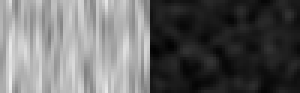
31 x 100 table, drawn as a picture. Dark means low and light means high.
The table splits into one row of 2 panels. Panel 1,1: high, streaked downward. Panel 1,2: very low, blotchy, faint in contrast.
